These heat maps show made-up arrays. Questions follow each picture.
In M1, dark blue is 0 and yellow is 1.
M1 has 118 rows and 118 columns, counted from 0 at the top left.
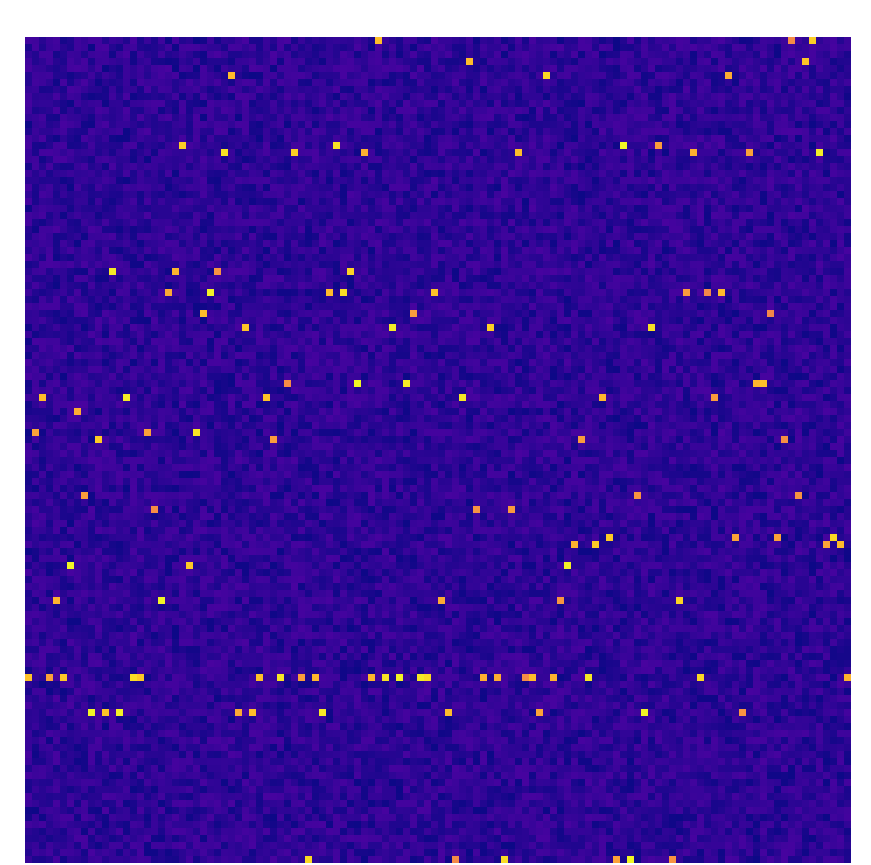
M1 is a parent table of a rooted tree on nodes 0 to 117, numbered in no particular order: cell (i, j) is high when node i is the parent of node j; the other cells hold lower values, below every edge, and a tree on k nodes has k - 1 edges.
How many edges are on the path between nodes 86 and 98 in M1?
4
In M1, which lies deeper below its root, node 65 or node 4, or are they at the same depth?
node 4
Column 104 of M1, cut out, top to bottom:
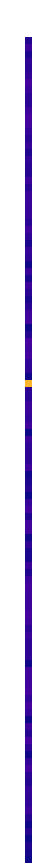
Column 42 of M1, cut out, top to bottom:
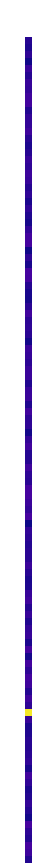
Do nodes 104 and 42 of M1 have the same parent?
no
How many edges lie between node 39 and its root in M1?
1
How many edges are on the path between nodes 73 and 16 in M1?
3
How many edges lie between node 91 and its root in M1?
0
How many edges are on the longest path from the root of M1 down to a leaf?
2
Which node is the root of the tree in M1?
91
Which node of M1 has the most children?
91
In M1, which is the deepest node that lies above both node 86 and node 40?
117
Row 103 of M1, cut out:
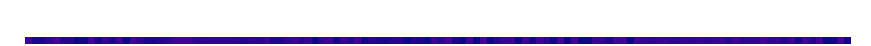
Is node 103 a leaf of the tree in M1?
yes
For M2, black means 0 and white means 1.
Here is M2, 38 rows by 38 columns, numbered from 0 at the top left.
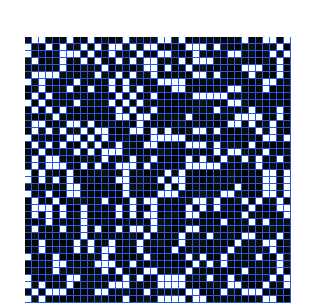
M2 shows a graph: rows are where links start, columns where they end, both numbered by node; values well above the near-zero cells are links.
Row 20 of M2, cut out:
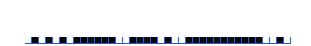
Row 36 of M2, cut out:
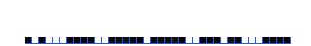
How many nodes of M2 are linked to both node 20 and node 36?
1
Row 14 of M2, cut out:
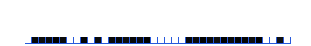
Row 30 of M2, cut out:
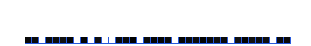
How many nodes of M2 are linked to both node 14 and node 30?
5
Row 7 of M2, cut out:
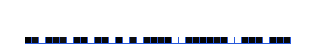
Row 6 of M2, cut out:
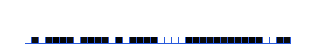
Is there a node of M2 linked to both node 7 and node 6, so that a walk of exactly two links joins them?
yes
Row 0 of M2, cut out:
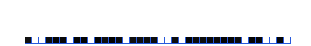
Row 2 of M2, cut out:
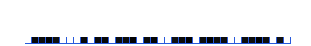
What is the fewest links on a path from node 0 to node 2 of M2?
1
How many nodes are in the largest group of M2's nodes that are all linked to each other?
8
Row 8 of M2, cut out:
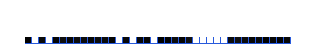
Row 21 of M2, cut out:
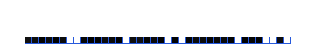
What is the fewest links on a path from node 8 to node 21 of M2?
3
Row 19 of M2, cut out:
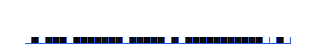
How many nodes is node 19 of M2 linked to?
9
